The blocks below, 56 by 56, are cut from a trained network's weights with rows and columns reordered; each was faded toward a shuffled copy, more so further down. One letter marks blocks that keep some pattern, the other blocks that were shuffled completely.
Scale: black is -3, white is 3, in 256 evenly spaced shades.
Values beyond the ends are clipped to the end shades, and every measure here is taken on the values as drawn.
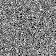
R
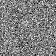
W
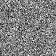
W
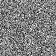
W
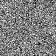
W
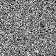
W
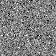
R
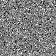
W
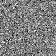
W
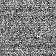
R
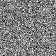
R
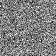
W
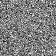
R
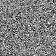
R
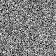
W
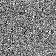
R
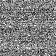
R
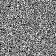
W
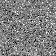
W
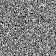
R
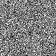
W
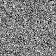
W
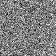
W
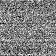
R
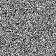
W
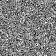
W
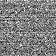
R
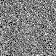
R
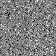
R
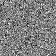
W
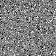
R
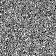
W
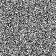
W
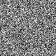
W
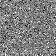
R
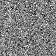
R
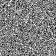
W
